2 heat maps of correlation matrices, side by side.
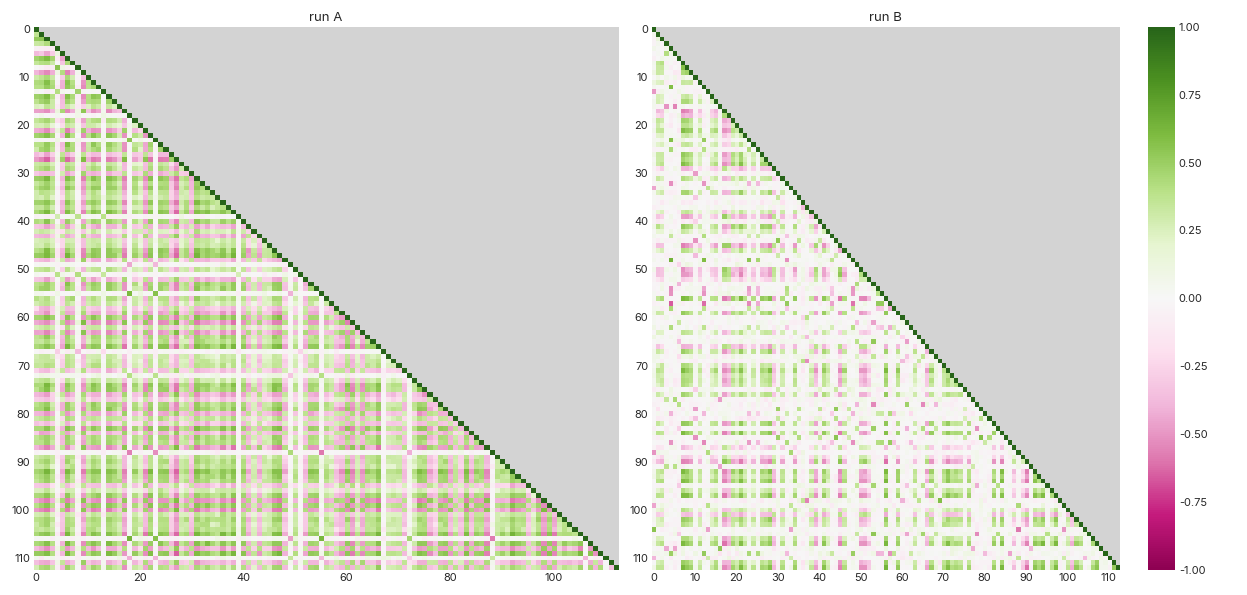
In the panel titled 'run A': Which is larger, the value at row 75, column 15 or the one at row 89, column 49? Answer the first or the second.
the first
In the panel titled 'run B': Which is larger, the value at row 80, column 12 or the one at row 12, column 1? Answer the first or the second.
the second
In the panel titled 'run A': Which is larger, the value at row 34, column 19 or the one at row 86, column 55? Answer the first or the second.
the first
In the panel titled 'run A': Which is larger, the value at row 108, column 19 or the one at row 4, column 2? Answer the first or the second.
the second
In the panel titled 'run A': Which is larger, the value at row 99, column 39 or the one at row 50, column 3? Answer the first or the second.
the second
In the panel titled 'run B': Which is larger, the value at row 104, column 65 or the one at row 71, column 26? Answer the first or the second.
the second
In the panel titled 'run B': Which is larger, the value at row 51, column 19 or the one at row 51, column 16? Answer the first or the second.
the second
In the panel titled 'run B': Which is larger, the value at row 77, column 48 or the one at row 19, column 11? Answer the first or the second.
the second
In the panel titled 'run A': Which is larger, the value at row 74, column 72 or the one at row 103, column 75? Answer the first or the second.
the second
